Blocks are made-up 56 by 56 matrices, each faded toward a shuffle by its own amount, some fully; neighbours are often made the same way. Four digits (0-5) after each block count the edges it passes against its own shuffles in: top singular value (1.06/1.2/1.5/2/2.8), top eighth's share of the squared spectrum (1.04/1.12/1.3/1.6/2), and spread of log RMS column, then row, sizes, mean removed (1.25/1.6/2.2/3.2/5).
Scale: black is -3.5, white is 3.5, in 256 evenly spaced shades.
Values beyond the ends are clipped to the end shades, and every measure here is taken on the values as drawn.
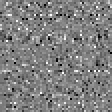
4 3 1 2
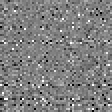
4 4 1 2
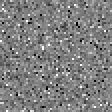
0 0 0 0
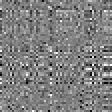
5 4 3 3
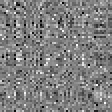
4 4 2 2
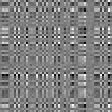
5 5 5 4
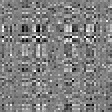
5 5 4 3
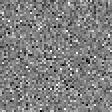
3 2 0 0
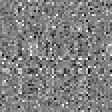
4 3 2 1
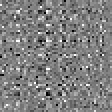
4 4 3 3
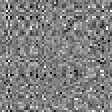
4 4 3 2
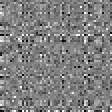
5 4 3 3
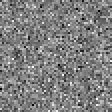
0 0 0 0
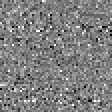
1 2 0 2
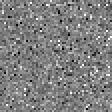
1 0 0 0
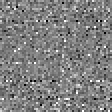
1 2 0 2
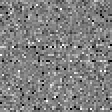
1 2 0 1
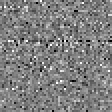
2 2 0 2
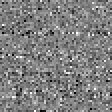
1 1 0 2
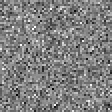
1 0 0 0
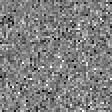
0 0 0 0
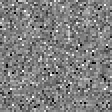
0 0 0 0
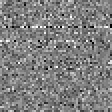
2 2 0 3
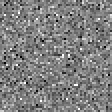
0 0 0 0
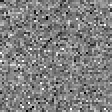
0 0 0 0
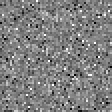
1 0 0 0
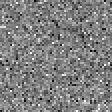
0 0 0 0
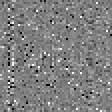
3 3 1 0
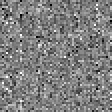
1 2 3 0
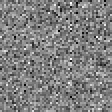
1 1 2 0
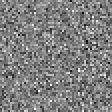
0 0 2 0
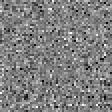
3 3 1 1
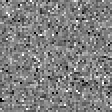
2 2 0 0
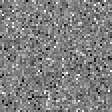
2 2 0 0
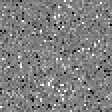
0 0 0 0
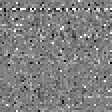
3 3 1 2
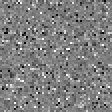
0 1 0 2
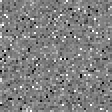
1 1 0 1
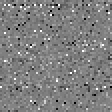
2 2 0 1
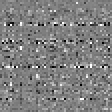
2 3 3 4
